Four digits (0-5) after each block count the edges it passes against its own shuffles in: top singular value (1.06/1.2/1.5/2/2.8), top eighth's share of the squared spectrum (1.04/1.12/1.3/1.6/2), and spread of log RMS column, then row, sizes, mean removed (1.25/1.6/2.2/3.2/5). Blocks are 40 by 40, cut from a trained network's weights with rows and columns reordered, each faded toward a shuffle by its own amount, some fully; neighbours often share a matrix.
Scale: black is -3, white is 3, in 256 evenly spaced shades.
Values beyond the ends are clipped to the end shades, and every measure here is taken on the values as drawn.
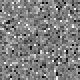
1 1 0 0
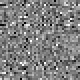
3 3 1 2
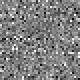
2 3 0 2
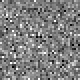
1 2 0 1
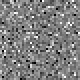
2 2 0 1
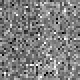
1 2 0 0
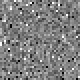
0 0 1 0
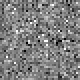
1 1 0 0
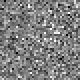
0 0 0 0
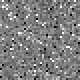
0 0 0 0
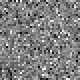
1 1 0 0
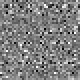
3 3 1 2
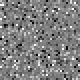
0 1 0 0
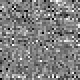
3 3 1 2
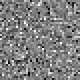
2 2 0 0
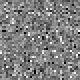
2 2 0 0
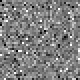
0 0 0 0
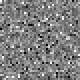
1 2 1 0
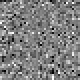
3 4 2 1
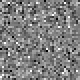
2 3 0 1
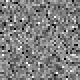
1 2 1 0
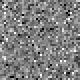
0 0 0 0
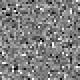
1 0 0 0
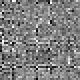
3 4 2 2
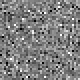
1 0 0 0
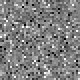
2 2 0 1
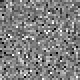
1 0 0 0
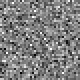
1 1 0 0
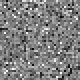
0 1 0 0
